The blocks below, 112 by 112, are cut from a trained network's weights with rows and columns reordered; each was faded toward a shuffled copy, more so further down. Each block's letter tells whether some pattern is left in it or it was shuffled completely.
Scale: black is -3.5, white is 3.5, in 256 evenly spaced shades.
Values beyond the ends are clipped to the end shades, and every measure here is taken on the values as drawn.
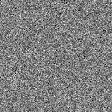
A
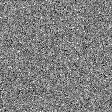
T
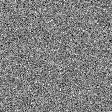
T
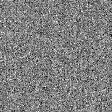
A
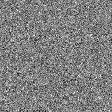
A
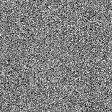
A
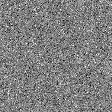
T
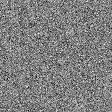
T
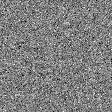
T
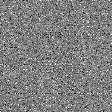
A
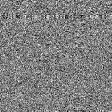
A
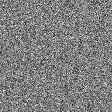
T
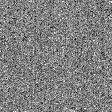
A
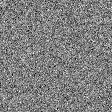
T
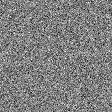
T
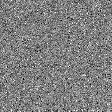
A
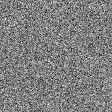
A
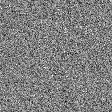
T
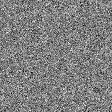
A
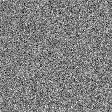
T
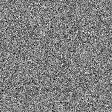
T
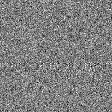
A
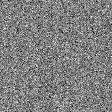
A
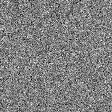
A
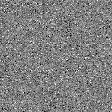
A
